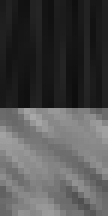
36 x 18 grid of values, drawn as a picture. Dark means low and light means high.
It is made of 2 by 1 panels. Panel 1,1: very low, streaked downward, faint in contrast. Panel 2,1: middling, slanting down to the right.
